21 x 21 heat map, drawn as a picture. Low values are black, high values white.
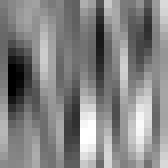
On average the colour sits 50% of the way up the scale. The ninth with the lowest average is the middle left. The values follow a bell shape. The halves do not mirror each other. Streaks run downward.
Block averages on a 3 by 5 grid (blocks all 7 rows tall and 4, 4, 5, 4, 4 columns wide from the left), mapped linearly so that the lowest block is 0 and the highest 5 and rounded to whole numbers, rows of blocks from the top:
34233
03234
33445
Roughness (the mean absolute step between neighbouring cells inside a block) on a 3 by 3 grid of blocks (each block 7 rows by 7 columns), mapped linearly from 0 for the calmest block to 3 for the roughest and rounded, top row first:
0 1 1 | 2 1 2 | 0 3 2
